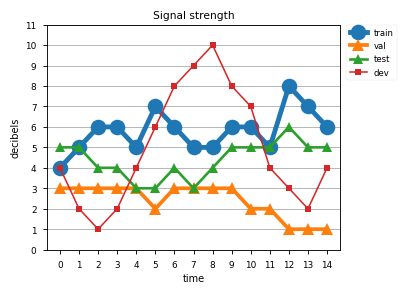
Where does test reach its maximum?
12
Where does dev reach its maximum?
8
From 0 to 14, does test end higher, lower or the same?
the same
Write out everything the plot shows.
Title: Signal strength
x-axis: time, ticks 0 1 2 3 4 5 6 7 8 9 10 11 12 13 14
y-axis: decibels, ticks 0 1 2 3 4 5 6 7 8 9 10 11
Legend: train, val, test, dev
Values:
train: 4 5 6 6 5 7 6 5 5 6 6 5 8 7 6
val: 3 3 3 3 3 2 3 3 3 3 2 2 1 1 1
test: 5 5 4 4 3 3 4 3 4 5 5 5 6 5 5
dev: 4 2 1 2 4 6 8 9 10 8 7 4 3 2 4
